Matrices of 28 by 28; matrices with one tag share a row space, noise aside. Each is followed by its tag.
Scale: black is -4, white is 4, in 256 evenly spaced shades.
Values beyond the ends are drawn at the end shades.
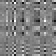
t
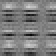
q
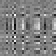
t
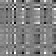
t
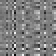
t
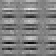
q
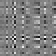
t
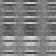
q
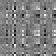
t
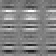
q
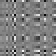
t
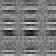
q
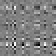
t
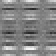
q
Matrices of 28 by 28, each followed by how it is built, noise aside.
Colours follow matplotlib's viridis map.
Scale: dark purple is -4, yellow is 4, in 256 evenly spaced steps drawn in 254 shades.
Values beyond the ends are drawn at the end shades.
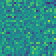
low rank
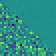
lower triangular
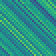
Toeplitz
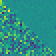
lower triangular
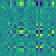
low rank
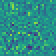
low rank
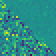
lower triangular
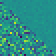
lower triangular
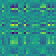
low rank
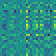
low rank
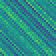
Toeplitz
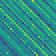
Toeplitz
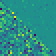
lower triangular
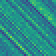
Toeplitz
